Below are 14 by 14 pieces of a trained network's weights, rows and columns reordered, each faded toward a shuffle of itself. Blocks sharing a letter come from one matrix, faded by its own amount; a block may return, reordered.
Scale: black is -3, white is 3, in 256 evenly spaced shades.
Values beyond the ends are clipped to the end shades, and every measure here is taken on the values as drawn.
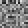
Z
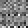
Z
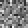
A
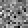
A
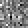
A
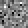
A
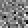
A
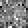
A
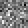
A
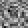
Z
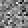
A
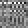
Z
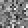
A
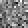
A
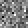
A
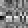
Z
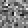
A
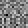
Z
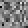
Z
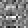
Z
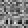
Z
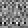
Z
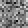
A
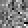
A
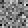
A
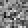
A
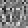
Z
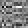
Z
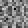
Z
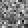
A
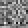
Z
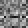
Z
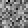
A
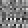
Z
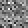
A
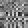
Z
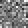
A
